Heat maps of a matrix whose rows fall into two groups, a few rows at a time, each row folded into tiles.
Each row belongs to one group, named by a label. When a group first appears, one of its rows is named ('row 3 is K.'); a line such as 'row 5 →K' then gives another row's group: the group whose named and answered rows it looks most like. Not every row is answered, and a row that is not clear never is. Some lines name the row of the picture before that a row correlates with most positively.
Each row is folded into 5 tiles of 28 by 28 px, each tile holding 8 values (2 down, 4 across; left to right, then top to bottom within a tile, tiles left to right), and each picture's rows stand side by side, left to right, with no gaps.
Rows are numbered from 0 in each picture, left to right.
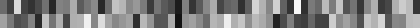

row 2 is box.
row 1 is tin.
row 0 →tin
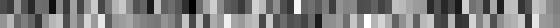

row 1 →tin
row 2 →tin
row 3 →box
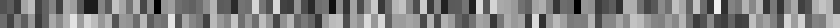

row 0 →tin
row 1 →tin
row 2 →box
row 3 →box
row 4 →tin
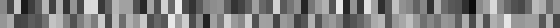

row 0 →box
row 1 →tin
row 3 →tin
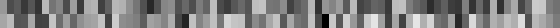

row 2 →box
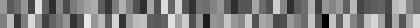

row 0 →box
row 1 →tin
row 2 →box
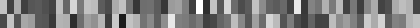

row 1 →box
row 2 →box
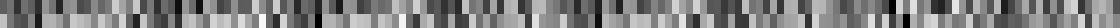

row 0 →tin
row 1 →tin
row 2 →tin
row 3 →box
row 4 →tin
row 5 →box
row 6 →tin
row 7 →box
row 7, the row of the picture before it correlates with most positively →2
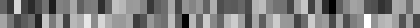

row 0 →tin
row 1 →box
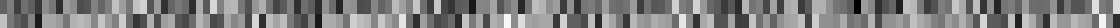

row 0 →tin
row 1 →box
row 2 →tin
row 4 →tin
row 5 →box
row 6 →tin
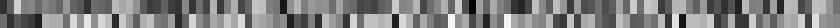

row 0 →tin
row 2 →tin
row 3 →tin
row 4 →box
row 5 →box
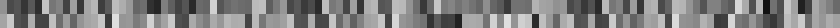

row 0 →box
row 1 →box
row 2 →box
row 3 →tin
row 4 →box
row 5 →box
